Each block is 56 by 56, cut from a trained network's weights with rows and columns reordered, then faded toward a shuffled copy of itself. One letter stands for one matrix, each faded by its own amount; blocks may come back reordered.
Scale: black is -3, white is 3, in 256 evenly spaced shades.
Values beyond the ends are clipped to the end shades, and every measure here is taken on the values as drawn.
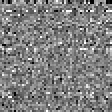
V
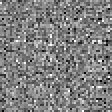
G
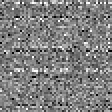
V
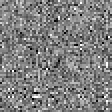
G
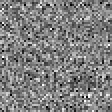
V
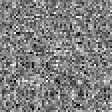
G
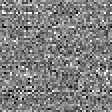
V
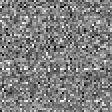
V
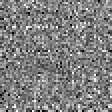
V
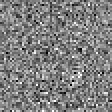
G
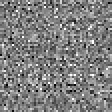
V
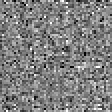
G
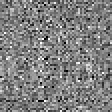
G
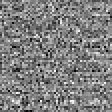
V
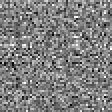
V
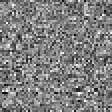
G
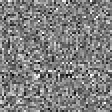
G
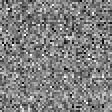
V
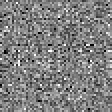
G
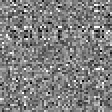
V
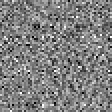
G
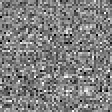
G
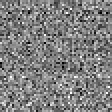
V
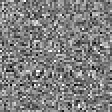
G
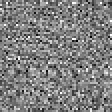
G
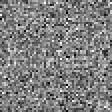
V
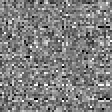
V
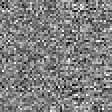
G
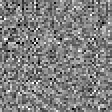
G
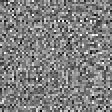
G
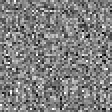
G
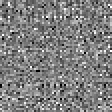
V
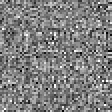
G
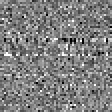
V
